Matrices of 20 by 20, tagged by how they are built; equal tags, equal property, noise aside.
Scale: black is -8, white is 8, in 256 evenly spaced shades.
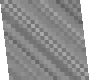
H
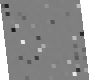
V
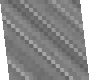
H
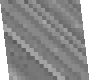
H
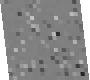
V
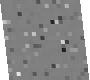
V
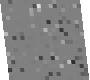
V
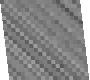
H
